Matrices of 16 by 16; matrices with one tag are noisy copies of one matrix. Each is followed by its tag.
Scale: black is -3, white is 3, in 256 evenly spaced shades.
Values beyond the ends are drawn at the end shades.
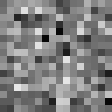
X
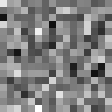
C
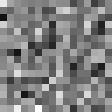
C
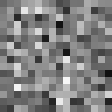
X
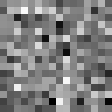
X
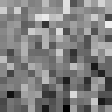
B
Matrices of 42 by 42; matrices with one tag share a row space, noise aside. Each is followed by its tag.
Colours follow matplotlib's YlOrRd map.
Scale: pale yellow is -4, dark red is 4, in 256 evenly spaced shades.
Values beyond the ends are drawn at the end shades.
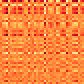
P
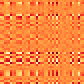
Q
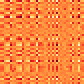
Q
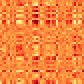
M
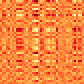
M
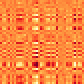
M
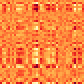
M
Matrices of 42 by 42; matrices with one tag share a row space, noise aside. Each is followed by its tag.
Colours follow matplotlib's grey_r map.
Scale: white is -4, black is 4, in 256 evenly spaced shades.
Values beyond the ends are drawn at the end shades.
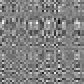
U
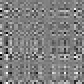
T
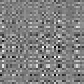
U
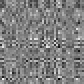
U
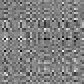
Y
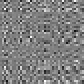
Y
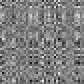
U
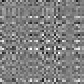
U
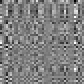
T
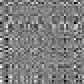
T
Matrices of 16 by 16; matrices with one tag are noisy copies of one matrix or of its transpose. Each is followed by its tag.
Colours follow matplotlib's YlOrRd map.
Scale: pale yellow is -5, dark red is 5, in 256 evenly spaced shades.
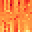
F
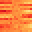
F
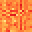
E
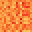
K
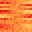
F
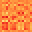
K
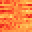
F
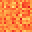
K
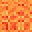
K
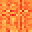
E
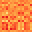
K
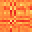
E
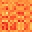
K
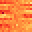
F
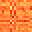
E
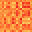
K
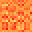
K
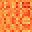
K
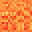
K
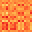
K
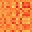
K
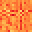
E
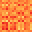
K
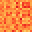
K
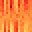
F
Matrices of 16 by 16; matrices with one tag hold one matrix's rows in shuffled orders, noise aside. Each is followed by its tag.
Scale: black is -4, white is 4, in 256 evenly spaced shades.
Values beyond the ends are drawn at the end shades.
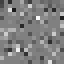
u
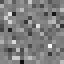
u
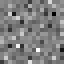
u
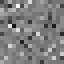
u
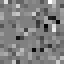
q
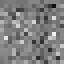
q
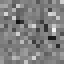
q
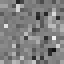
q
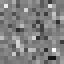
q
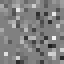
q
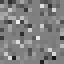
u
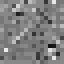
q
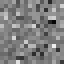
q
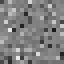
u
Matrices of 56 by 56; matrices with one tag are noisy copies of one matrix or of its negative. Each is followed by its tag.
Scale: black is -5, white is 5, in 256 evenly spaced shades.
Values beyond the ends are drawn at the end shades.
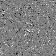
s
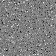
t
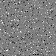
t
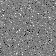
s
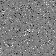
s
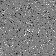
s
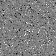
s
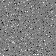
t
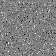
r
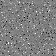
r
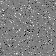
s
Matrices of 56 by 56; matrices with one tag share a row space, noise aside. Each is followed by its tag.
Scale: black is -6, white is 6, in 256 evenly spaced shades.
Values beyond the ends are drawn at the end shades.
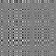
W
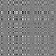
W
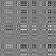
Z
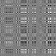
Z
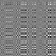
Z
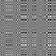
Z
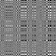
Z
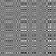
Z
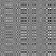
Z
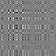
W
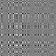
W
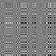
Z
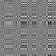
Z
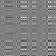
Z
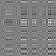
Z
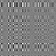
W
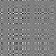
W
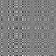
W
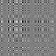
W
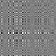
W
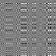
Z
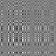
W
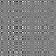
W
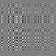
W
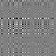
W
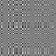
W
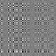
W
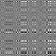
Z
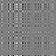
W
